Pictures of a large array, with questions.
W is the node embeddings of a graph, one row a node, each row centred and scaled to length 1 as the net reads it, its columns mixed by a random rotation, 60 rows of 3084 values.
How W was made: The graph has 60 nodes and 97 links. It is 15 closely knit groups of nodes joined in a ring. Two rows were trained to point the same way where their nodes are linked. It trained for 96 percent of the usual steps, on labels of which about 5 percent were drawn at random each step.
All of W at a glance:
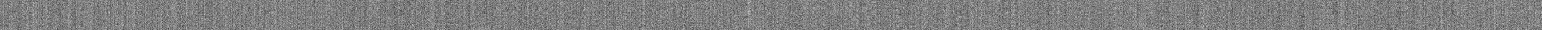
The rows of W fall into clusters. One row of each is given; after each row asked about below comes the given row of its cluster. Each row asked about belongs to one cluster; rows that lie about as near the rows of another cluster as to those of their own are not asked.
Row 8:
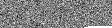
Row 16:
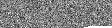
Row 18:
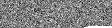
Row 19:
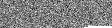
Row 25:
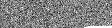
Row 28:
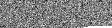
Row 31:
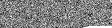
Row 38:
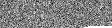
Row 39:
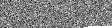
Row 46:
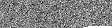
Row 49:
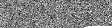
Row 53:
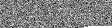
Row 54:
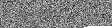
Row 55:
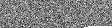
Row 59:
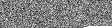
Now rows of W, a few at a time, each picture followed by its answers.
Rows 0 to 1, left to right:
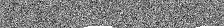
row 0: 46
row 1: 16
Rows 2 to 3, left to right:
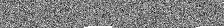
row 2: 54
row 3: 59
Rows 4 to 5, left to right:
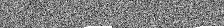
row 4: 25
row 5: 28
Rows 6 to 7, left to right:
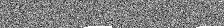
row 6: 38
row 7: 54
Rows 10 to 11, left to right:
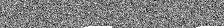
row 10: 53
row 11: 18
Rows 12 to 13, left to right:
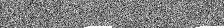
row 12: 25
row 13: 39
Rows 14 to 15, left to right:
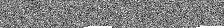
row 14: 16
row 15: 19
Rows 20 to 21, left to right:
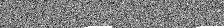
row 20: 28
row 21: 18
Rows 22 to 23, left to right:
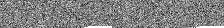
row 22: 28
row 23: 25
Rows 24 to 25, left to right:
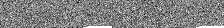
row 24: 59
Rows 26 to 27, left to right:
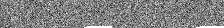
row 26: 25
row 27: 38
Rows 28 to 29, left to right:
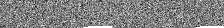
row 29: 55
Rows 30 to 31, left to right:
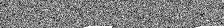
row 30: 18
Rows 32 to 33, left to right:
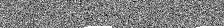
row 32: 49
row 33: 8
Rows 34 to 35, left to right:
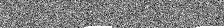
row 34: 49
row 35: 53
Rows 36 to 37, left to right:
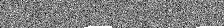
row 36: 19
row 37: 54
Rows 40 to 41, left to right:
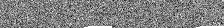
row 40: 8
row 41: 31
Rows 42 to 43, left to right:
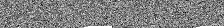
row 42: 53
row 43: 28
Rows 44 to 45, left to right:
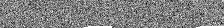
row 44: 55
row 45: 31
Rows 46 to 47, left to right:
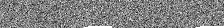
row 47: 39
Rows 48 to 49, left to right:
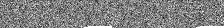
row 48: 38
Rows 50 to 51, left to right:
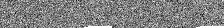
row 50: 19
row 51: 31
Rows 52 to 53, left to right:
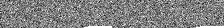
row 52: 18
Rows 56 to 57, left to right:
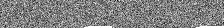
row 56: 53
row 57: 39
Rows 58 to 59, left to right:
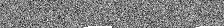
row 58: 55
